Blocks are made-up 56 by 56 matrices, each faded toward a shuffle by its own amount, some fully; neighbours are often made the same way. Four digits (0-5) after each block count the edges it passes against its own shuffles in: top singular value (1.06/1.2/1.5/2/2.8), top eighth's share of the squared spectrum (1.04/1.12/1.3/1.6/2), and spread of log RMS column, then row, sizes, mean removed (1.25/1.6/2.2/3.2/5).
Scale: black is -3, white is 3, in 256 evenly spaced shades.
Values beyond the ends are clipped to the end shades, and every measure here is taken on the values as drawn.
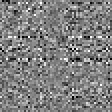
4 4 3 3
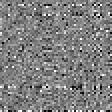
4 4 2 3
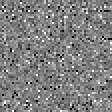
3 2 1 1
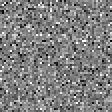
0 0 0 0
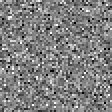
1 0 0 0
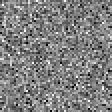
0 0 0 0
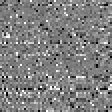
4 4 1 2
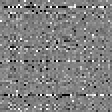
4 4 1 3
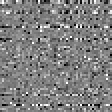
4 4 2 3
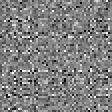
4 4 2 3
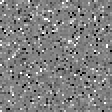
0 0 0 0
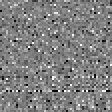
3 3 1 2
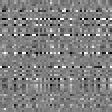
4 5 2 4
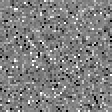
0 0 0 0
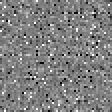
3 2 1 1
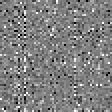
4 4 2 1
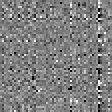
4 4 3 2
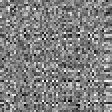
4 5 3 3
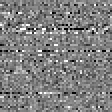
2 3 0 4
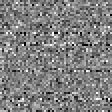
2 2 0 3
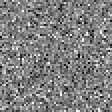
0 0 0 1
